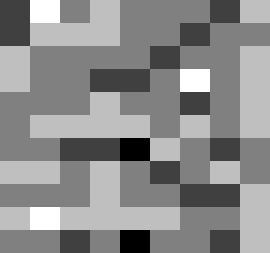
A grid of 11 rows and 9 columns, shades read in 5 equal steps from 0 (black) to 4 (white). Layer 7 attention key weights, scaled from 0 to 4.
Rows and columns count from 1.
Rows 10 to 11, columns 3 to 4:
3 3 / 1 2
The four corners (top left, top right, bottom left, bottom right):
1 3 2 3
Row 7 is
2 2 1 1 0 3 2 1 2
